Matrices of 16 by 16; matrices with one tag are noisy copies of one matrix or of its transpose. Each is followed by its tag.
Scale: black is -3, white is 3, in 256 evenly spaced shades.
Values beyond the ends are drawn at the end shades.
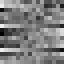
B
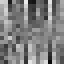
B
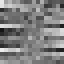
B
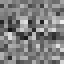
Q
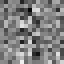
Q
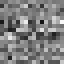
Q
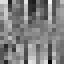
B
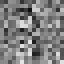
Q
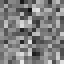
Q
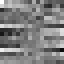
B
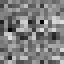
Q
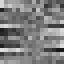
B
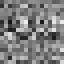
Q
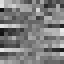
B
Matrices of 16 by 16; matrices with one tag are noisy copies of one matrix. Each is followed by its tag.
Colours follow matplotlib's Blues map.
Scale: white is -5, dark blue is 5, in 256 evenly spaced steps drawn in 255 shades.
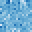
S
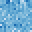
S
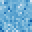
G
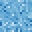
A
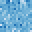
S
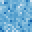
G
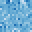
S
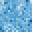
G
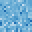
A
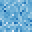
A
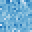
S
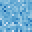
A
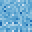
A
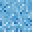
A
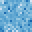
G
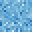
A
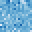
S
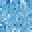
S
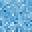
A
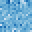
S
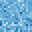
A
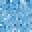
S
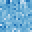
S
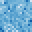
G
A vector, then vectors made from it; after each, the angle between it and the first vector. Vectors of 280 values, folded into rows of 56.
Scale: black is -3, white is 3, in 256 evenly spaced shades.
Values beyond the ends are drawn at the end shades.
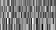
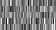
partly aligned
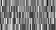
partly opposed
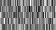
orthogonal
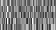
nearly parallel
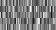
partly opposed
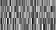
nearly opposite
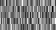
orthogonal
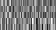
nearly parallel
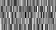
partly aligned
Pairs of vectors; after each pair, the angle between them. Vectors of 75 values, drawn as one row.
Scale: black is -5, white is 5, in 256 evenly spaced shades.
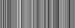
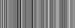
nearly opposite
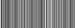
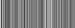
nearly parallel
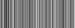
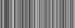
nearly parallel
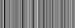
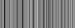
nearly parallel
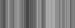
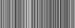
partly opposed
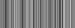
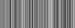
partly opposed
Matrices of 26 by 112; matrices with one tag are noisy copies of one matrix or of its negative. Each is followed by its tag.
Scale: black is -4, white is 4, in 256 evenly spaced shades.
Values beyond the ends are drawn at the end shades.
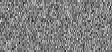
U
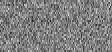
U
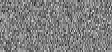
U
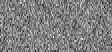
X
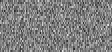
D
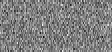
D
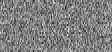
D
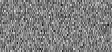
D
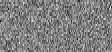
U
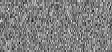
U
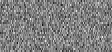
D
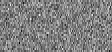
U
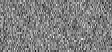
X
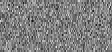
U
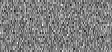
D
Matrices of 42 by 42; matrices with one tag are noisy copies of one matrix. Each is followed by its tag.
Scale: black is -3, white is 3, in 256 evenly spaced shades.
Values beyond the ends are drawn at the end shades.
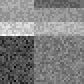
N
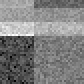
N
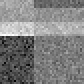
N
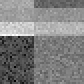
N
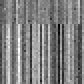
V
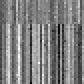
V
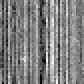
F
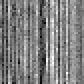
F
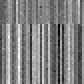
V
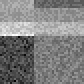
N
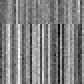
V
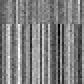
V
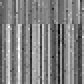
V
